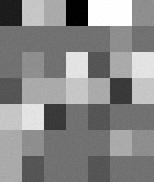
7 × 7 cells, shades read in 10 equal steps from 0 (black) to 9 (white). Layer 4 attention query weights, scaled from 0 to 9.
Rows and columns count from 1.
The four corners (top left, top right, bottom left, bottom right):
1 5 6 4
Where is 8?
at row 3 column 4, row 3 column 7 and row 5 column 2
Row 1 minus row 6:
-5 2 2 -4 5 3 0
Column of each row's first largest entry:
5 6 4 4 2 1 1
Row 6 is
6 5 4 4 4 6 5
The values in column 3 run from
2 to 6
